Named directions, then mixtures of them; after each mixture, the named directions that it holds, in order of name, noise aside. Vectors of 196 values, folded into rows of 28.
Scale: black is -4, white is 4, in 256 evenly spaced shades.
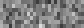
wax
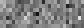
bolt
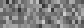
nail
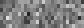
bolt, wax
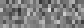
nail, wax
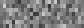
bolt, wax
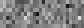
bolt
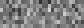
nail, wax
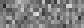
bolt, wax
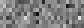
bolt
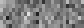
bolt, wax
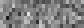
bolt, wax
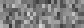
wax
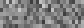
nail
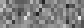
bolt, nail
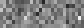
bolt, nail
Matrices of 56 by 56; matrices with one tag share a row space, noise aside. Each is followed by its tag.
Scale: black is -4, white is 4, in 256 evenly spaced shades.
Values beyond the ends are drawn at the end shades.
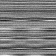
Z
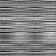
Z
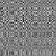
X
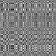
X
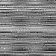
Z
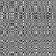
X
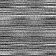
Z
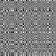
X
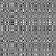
X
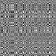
X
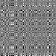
X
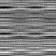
Z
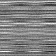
Z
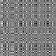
X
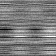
Z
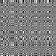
X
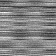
Z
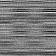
Z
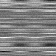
Z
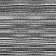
Z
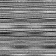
Z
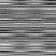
Z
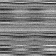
Z
